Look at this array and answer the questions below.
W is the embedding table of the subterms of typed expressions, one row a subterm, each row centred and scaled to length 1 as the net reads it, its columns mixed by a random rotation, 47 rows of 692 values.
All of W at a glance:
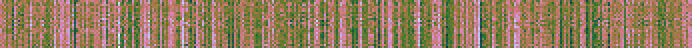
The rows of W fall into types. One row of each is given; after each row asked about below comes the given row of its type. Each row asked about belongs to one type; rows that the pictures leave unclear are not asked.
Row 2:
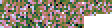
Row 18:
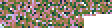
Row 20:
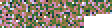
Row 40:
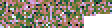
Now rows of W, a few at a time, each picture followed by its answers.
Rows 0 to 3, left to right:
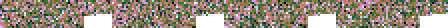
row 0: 2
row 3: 40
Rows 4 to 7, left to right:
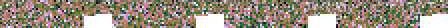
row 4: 40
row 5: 18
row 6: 2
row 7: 20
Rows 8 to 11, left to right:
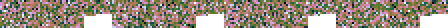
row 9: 2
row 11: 40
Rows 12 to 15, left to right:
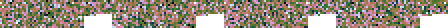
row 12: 20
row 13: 2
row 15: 18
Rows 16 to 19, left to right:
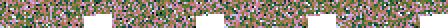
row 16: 40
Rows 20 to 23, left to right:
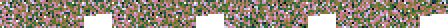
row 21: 20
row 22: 2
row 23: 40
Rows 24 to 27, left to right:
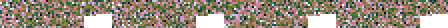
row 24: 20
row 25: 20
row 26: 18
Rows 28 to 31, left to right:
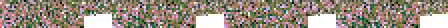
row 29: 2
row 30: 2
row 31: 2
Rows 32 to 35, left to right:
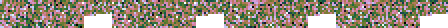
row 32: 2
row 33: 20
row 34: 40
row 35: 40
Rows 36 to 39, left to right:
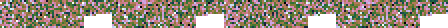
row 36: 20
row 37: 40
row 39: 40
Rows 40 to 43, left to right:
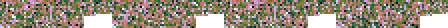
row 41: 18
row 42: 40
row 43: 2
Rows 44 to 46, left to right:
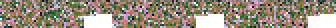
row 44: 18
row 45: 18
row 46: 40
